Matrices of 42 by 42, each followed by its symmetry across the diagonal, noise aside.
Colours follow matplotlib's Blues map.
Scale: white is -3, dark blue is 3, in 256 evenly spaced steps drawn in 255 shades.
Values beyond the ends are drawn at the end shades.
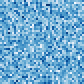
neither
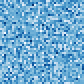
antisymmetric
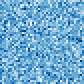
antisymmetric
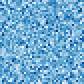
antisymmetric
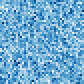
neither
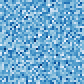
antisymmetric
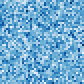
antisymmetric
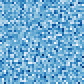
antisymmetric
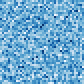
neither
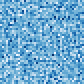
antisymmetric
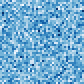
neither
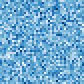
antisymmetric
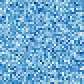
neither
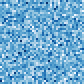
neither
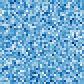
antisymmetric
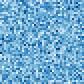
neither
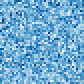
neither
